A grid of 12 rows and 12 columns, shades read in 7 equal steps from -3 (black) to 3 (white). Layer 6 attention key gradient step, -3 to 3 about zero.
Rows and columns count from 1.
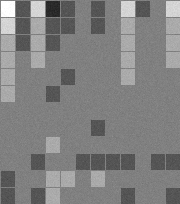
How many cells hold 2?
4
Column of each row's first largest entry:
1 1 1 1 1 1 1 1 4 1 4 4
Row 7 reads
0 0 0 0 0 0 0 0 0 0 0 0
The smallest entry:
-2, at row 1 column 4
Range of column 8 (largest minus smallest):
1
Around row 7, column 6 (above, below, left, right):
0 0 0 0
